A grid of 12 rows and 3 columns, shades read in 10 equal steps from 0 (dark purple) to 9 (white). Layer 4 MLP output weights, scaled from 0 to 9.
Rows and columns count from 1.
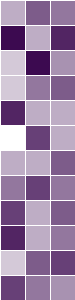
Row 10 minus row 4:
-6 2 1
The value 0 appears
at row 2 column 1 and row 3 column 2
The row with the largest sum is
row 6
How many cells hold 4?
6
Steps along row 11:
down down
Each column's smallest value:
0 0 1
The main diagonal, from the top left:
6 6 5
